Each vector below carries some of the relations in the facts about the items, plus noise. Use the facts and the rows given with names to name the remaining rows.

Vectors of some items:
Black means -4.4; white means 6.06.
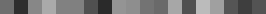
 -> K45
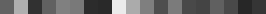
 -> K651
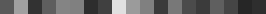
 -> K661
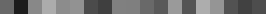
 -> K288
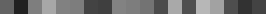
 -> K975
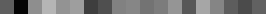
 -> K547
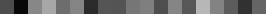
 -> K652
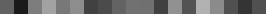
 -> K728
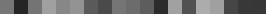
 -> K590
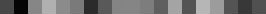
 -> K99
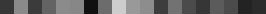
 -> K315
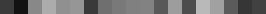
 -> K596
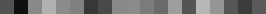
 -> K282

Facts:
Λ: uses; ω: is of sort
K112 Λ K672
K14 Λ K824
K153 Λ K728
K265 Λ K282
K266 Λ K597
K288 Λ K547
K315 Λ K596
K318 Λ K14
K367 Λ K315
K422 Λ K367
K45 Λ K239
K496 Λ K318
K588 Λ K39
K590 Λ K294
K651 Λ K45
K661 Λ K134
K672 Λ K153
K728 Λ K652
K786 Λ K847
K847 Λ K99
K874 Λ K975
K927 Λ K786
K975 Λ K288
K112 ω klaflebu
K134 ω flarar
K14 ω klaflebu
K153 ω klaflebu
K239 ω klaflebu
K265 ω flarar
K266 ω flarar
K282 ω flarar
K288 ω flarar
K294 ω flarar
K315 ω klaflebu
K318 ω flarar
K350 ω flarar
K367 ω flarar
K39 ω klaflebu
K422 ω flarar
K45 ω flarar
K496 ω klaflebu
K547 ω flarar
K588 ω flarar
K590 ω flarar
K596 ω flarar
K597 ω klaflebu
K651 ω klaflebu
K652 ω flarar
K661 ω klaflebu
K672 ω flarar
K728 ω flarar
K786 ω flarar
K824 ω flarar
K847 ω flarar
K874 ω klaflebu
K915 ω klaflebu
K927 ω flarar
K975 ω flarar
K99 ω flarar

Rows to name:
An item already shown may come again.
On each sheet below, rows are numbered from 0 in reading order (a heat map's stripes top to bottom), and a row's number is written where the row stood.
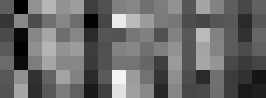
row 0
K547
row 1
K239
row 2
K652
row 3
K547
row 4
K367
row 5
K112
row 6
K874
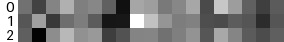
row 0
K318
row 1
K14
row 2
K547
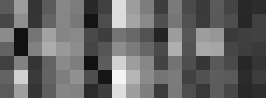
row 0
K661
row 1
K915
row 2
K422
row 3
K672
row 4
K153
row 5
K496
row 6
K661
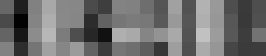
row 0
K350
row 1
K294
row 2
K824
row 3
K927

